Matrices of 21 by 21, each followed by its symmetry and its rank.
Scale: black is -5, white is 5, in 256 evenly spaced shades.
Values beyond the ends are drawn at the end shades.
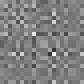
symmetric, rank three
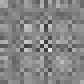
symmetric, rank three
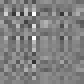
neither, rank two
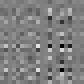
neither, rank two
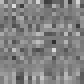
neither, rank three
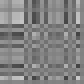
symmetric, rank one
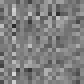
neither, rank three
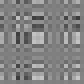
symmetric, rank one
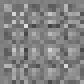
symmetric, rank three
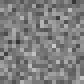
neither, full rank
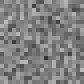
neither, full rank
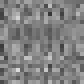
neither, rank three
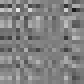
neither, rank two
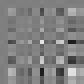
symmetric, rank one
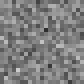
neither, full rank
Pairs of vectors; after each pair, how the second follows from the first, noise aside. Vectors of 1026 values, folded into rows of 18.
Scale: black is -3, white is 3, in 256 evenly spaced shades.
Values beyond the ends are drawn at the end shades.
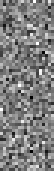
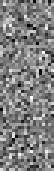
negated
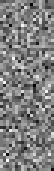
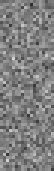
shrunk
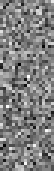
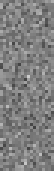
shrunk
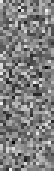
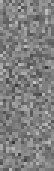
shrunk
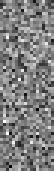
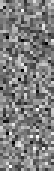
negated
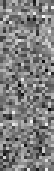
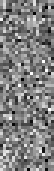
negated
